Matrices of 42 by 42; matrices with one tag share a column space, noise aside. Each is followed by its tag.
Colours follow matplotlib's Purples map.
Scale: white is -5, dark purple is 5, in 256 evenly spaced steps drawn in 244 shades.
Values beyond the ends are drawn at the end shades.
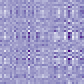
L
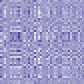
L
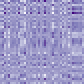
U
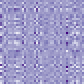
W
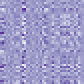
W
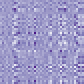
W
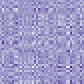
W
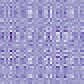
L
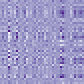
L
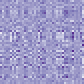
L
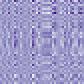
U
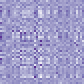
L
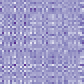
W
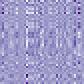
U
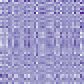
U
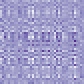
L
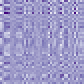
U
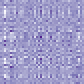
L
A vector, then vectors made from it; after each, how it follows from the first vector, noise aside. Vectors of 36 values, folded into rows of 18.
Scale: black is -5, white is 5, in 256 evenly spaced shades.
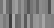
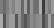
reversed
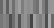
wrapped around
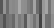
wrapped around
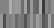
reversed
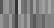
wrapped around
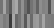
copied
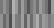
copied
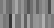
copied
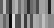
scaled up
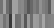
copied
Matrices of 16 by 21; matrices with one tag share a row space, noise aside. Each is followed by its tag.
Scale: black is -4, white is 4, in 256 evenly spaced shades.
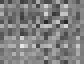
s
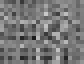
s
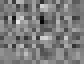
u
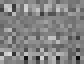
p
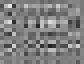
p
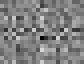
u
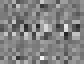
u
